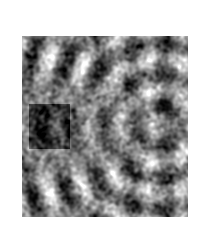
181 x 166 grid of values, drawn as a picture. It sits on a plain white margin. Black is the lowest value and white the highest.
An odd patch, lower than its surroundings, sits in the middle left. Stripes running up and down repeat 5 times from left to right. The ninth with the lowest average is the middle left. Rings spread out from the middle right.
